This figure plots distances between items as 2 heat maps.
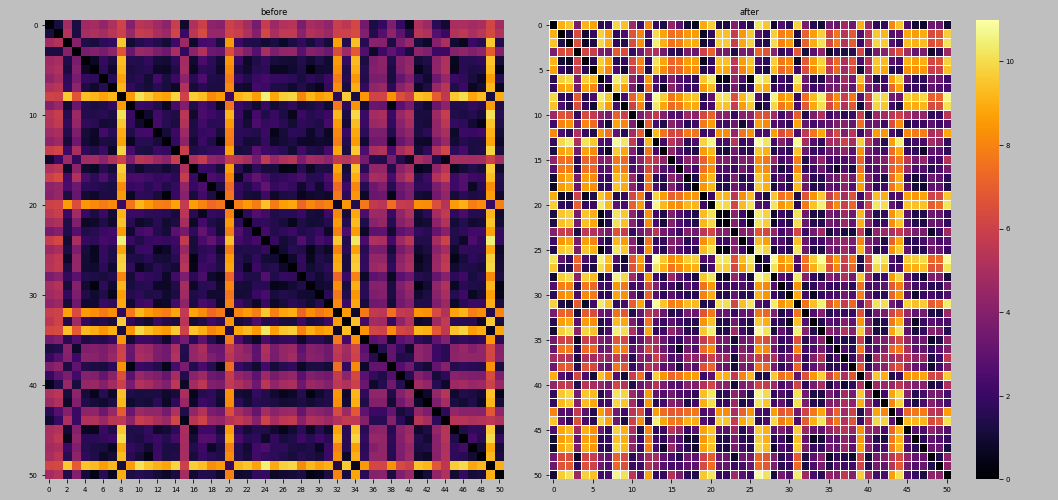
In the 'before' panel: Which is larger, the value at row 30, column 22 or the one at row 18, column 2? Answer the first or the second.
the second
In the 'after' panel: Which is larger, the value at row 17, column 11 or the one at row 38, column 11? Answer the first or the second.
the second
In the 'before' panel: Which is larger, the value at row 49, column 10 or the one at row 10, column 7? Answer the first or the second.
the first
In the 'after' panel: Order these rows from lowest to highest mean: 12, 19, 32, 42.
32, 42, 12, 19
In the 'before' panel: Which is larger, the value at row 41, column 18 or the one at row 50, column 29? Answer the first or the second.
the first
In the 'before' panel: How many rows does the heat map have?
51
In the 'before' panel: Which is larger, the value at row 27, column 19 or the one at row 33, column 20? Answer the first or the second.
the second
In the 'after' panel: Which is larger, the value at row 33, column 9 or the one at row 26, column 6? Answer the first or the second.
the second
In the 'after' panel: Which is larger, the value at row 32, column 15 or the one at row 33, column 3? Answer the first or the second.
the second
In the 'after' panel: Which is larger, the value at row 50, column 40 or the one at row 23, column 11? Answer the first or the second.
the first
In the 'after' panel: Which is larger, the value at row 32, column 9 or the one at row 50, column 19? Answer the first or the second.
the second
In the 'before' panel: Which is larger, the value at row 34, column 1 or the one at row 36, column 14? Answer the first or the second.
the first
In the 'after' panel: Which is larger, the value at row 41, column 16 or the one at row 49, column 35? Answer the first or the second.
the first
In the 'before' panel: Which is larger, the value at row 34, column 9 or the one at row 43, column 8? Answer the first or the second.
the first
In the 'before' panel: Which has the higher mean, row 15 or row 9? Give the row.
15
